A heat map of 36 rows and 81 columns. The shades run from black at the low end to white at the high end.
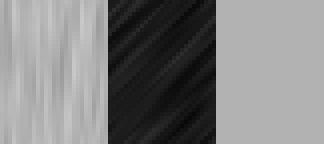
It is made of 1 by 3 panels. Panel 1,1: high, streaked downward, faint in contrast. Panel 1,2: very low, slanting up to the right, faint in contrast. Panel 1,3: high, flat.
